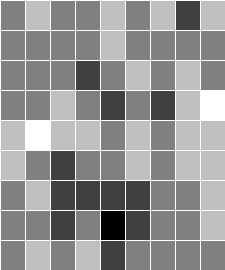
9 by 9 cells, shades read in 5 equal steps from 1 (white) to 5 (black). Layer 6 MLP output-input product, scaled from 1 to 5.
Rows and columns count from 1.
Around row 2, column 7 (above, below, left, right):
2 3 3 3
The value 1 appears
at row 4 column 9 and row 5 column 2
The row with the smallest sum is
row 5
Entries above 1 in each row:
9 9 9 8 8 9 9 9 9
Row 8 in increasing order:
2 3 3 3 3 3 4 4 5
